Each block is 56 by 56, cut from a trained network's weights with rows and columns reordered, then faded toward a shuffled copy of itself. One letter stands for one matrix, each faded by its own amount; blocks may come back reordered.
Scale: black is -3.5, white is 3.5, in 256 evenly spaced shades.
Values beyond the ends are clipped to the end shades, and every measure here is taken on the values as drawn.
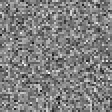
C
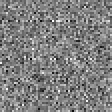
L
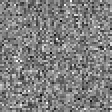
C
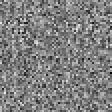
C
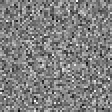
C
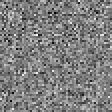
L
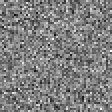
C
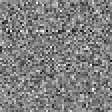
L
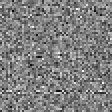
L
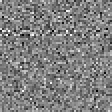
L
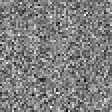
C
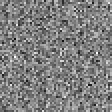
C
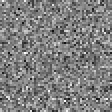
L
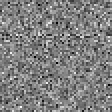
L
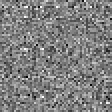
L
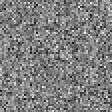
C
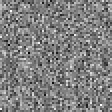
C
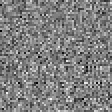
L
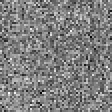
C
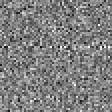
L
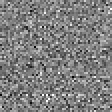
L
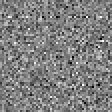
L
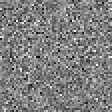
L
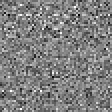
L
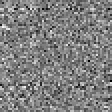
L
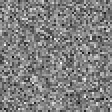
C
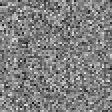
C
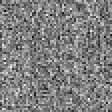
C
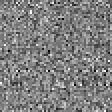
L
